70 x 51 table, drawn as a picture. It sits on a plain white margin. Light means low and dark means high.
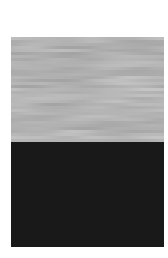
The table splits into 2 rows of 1 panel. Panel 1,1: low, streaked across, faint in contrast. Panel 2,1: very high, flat.
